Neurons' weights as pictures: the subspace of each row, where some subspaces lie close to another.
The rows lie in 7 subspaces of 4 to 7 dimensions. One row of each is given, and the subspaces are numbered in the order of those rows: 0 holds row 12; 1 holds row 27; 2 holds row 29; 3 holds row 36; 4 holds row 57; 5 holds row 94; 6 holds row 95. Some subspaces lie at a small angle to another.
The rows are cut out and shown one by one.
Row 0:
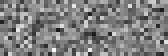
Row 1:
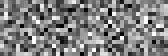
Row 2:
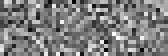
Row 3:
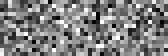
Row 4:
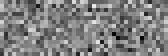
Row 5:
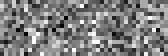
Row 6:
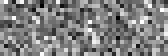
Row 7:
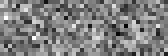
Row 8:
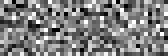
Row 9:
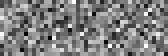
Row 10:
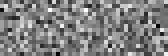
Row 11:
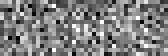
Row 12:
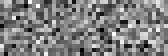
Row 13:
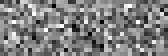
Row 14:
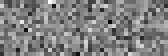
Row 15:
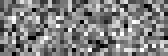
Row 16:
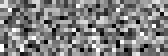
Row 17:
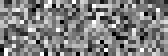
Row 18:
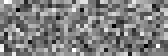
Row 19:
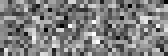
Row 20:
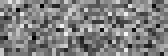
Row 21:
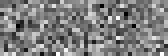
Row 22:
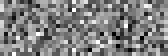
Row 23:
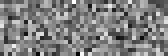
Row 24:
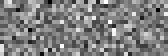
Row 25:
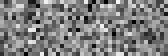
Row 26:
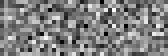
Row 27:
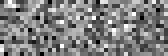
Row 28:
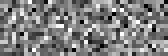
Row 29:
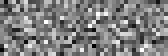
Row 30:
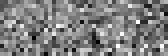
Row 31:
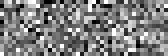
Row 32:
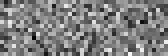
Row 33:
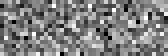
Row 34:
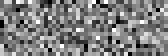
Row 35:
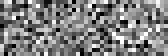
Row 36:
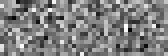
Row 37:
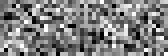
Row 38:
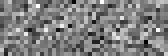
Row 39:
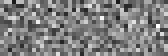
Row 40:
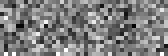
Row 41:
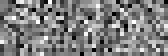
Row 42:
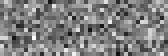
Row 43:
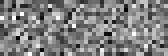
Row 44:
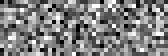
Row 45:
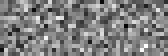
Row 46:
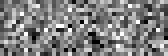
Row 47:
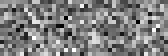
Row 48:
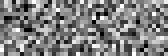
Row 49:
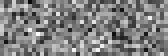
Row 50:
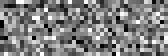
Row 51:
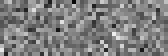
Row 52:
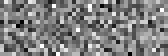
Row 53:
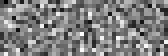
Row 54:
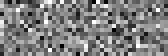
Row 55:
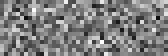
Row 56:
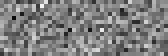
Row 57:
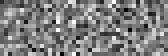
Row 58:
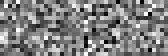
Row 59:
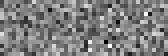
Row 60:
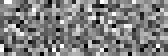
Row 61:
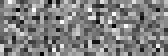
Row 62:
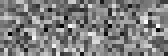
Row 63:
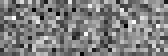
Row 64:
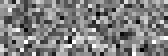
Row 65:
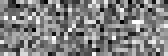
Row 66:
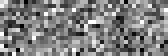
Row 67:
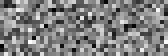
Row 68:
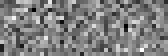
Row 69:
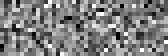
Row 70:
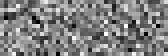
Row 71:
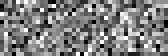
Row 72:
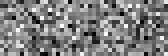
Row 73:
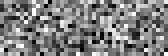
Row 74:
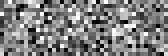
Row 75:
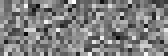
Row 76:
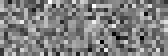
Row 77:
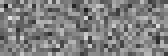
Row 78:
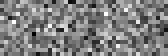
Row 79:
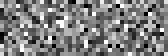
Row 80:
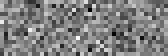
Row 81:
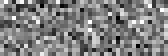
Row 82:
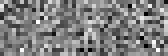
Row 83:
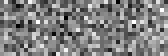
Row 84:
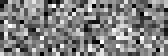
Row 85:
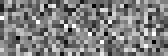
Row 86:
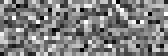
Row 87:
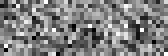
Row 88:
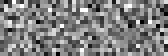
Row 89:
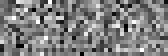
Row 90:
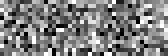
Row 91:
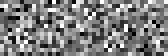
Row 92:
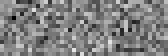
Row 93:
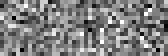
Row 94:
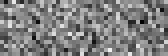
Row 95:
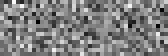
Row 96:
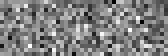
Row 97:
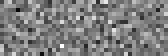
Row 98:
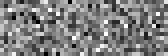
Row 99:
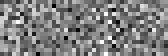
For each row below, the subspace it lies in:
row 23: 4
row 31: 1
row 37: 2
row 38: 0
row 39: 6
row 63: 0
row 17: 3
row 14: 1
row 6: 5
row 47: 2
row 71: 5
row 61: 5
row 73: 2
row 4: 3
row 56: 5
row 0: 6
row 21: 1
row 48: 2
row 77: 6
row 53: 5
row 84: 5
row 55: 4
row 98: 2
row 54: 1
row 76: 3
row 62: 0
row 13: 4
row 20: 5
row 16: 2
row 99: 4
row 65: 1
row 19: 0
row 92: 3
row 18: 5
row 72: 2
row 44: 4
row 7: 2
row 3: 4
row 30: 0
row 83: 5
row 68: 3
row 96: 4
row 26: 4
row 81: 5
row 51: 3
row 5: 2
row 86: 6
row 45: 0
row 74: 1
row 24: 1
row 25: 1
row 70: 2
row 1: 4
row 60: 5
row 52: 5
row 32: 5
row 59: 6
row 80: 5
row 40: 1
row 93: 3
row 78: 4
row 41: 3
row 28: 2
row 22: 0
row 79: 6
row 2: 3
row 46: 0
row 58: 6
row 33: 4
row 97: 1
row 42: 1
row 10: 6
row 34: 1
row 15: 0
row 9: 6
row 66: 1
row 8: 6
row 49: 2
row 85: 4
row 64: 2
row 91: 6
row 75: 4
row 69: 6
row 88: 6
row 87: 2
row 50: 1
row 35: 0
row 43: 4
